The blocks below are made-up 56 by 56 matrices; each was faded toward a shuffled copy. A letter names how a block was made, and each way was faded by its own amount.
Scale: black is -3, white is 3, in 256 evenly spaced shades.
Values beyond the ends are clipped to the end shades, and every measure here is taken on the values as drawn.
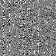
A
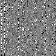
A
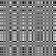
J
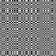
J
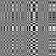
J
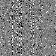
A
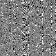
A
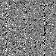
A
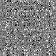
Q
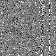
A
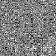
Q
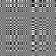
J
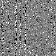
A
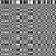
J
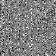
A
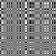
J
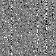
A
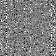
A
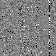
A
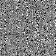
A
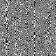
A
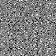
Q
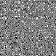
Q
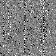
A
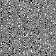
A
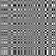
J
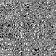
Q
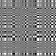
J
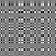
J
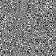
Q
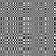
J
